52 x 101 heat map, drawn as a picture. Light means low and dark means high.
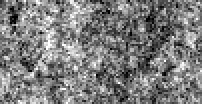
The values follow a bell shape. There are no regular stripes. No single row or column stands out from its neighbours. The halves do not mirror each other.
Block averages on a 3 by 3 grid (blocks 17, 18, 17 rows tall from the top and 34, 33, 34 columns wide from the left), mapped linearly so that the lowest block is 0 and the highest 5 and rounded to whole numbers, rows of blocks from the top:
0 2 5 | 0 1 4 | 0 4 2
